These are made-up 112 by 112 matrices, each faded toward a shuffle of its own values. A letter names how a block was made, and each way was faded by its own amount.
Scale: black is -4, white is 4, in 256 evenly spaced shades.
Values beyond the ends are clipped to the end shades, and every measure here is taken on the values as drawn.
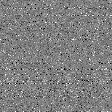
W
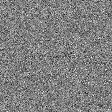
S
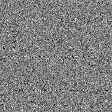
S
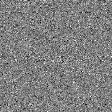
S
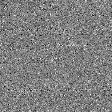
S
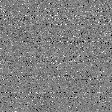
W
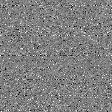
W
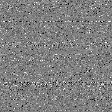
W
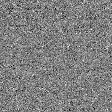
S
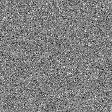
S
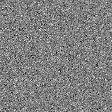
S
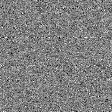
S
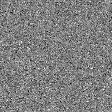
S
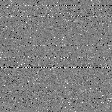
W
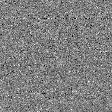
S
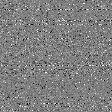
W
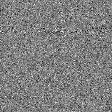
S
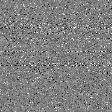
W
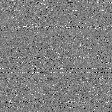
W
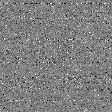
W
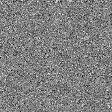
S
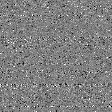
W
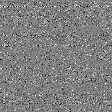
W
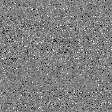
W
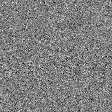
S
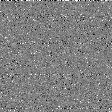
W
